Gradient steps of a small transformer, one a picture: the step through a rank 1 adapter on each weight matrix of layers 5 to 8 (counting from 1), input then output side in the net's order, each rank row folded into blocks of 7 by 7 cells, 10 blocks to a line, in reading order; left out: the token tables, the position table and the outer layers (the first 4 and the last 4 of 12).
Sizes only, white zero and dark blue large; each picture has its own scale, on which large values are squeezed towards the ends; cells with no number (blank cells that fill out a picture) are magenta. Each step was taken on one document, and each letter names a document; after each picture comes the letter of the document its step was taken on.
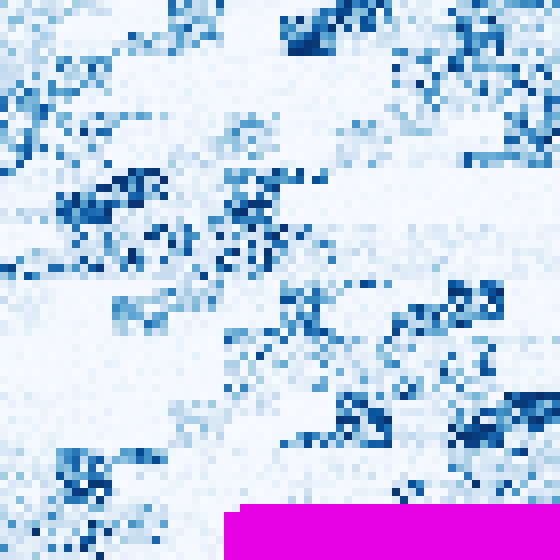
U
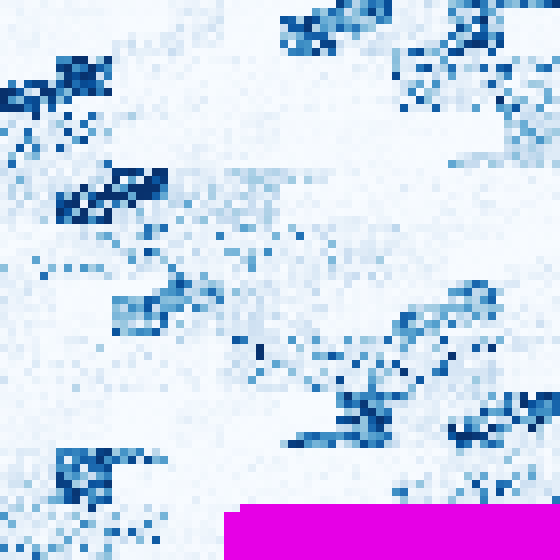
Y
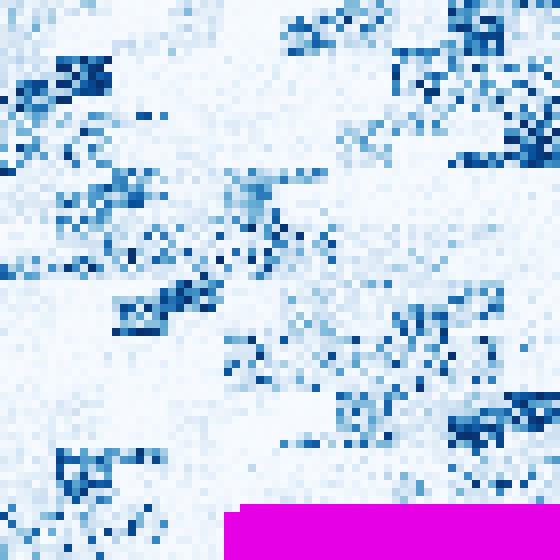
U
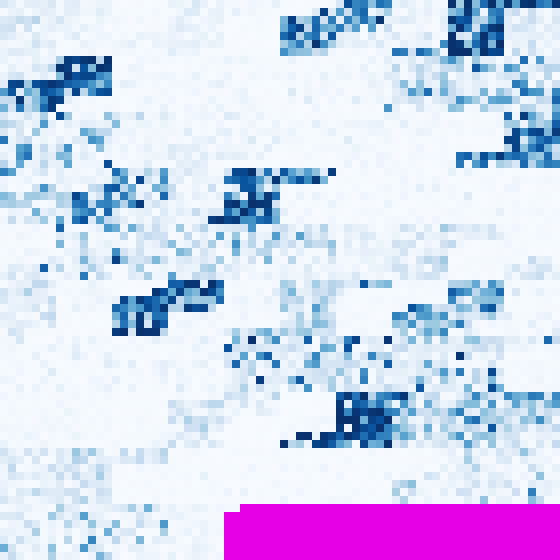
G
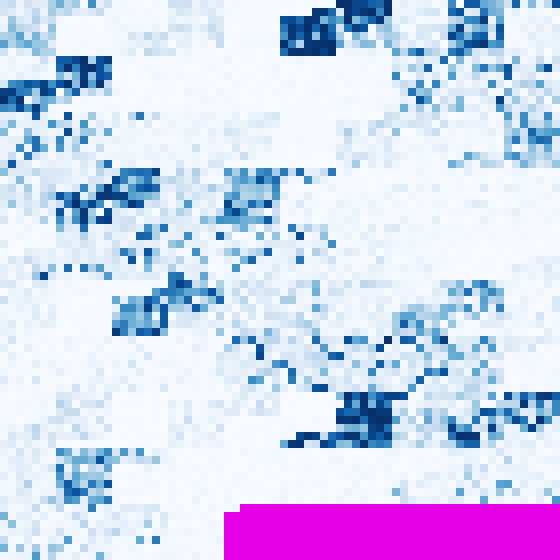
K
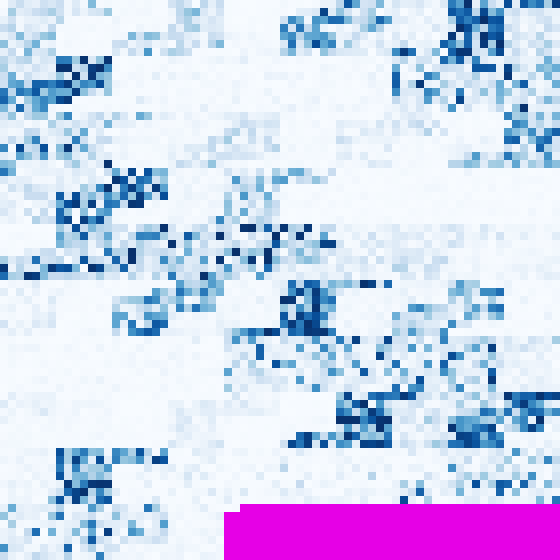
U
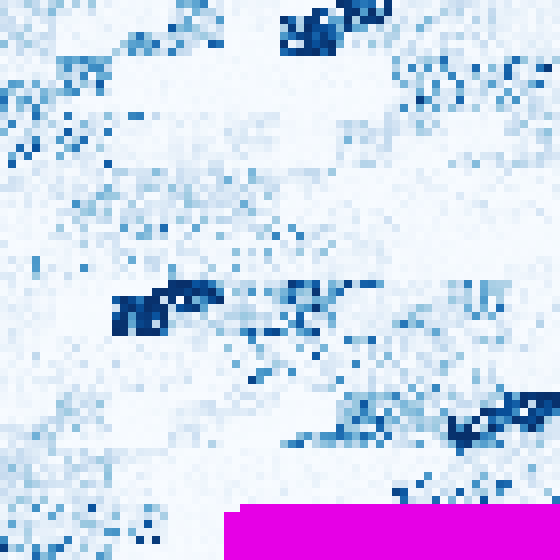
K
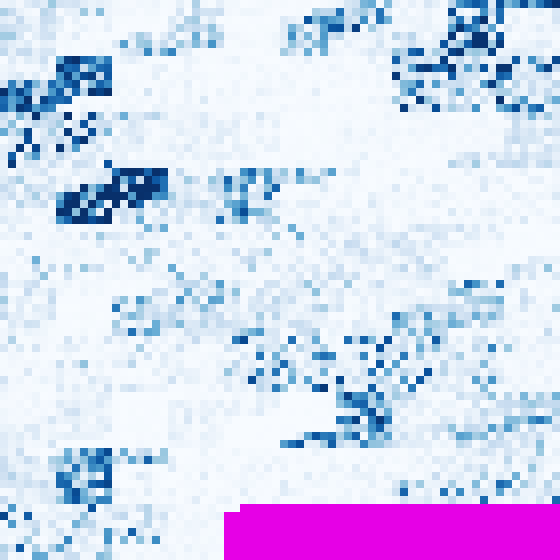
Y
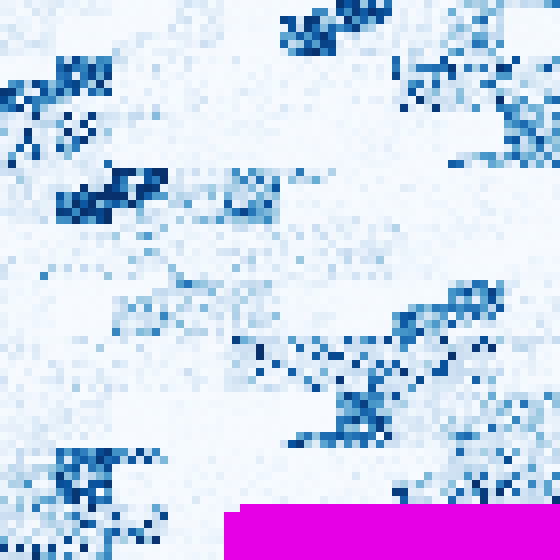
Y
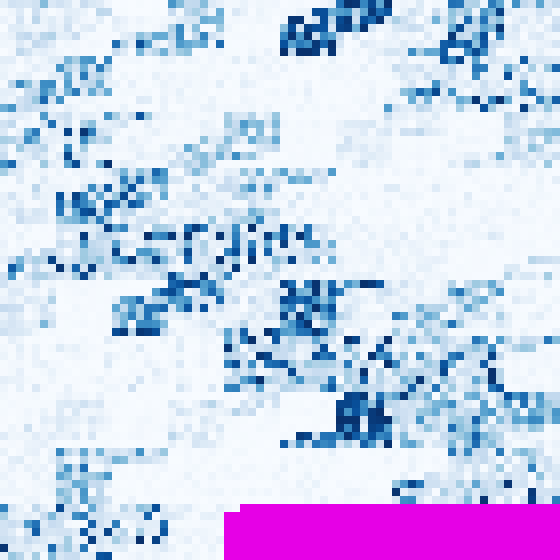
G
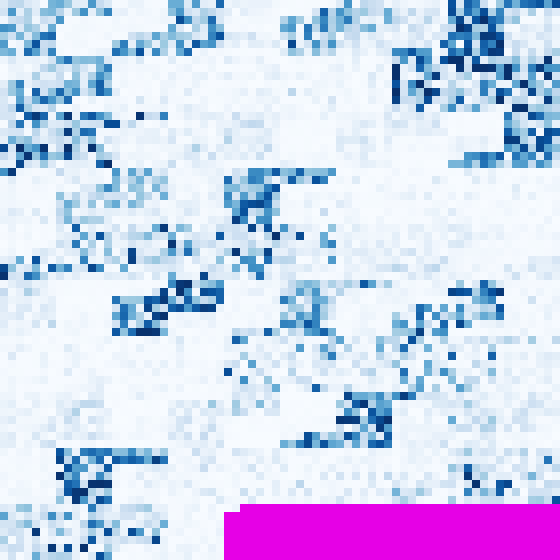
U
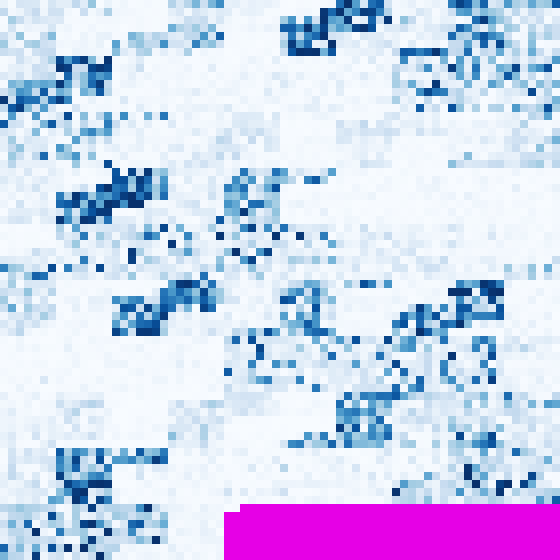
U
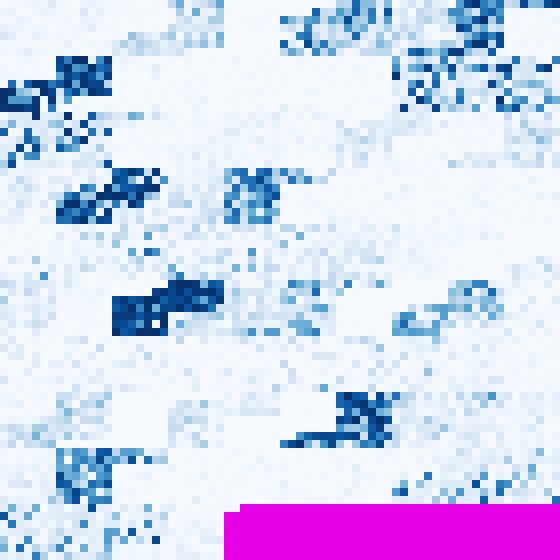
Y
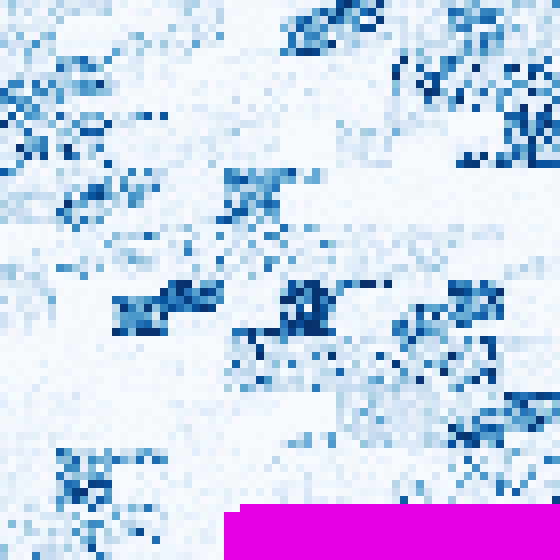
U
